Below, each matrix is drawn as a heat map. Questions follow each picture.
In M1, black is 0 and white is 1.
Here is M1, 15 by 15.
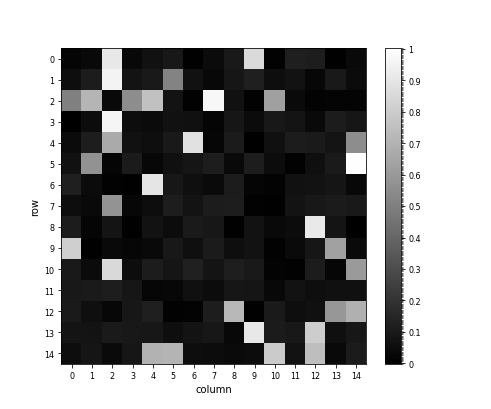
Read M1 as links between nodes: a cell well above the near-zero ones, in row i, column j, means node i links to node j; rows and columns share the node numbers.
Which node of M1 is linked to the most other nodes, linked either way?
node 2
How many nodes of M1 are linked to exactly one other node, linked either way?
4
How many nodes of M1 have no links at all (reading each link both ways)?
1
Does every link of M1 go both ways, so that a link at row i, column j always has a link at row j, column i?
yes
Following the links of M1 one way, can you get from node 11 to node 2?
no
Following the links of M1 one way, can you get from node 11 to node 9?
no
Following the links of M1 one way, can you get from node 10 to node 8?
yes
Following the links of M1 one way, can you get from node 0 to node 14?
yes
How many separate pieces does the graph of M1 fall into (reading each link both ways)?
2
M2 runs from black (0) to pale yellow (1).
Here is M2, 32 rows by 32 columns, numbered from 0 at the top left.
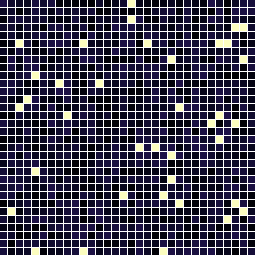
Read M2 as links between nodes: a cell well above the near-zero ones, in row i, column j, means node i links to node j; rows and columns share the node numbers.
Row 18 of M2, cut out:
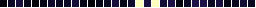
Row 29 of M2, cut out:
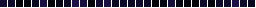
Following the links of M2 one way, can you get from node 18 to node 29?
no
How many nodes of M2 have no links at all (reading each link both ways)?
3
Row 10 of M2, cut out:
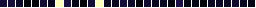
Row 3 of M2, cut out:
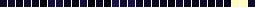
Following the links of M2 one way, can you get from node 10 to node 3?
yes
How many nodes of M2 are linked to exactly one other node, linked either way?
4
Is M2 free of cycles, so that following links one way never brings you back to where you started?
yes
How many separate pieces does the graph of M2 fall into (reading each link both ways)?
4
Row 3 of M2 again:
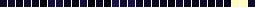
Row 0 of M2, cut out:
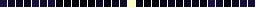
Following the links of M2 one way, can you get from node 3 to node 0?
no
